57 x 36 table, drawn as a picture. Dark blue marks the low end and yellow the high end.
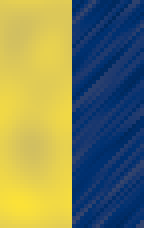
It is made of 1 by 2 panels. Panel 1,1: very high, smooth, faint in contrast. Panel 1,2: very low, slanting up to the right, faint in contrast.
